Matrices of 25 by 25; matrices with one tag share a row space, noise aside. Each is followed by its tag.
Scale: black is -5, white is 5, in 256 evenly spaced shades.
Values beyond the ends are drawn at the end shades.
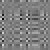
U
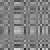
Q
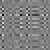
U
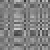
Q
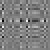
U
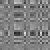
Q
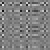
U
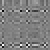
U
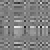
Q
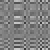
Q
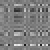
Q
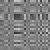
Q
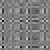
U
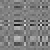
Q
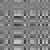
Q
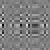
U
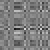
Q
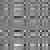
Q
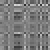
Q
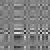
Q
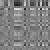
Q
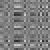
Q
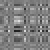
Q
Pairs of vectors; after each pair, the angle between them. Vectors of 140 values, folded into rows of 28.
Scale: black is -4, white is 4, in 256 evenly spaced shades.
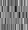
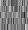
partly aligned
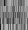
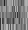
nearly parallel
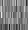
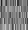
partly opposed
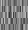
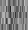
partly aligned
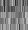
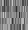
partly aligned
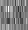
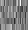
partly aligned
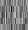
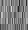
partly opposed
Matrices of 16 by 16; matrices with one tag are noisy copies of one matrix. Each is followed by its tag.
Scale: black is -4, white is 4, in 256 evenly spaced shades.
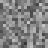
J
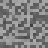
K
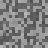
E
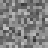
E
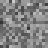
J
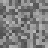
J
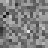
J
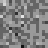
J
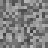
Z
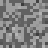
Z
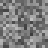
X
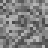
X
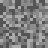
J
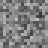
X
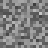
K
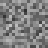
K
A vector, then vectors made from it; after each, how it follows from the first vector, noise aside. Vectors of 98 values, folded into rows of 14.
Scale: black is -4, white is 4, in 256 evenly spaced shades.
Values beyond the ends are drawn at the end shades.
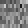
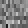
wrapped around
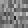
wrapped around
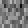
sign-scrambled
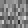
wrapped around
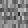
wrapped around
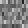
wrapped around
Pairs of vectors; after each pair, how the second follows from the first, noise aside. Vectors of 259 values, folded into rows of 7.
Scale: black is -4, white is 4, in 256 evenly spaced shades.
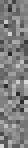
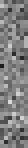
shuffled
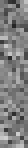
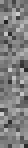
shuffled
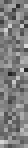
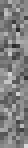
shuffled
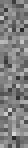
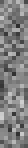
shuffled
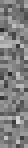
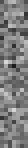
shuffled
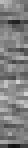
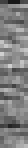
reversed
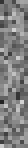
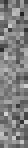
shuffled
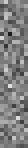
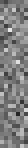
reversed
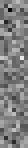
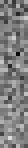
shuffled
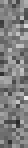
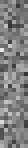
reversed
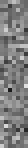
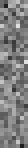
shuffled
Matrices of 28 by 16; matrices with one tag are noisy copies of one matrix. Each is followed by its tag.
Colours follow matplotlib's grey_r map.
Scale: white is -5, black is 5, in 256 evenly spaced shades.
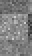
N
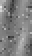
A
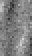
A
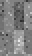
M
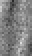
A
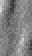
A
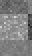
N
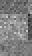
N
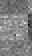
N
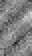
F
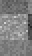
N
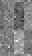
M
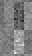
M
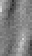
A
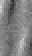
A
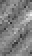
F
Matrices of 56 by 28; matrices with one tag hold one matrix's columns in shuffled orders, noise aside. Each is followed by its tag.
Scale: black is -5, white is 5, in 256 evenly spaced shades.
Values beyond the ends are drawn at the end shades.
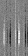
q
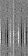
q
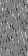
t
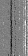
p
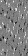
t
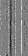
p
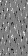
t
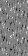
t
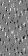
t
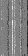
p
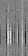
q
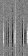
q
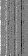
p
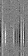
q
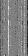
p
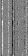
p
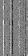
p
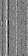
p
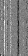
p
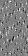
t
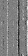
p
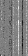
p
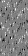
t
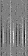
q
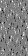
t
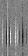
q
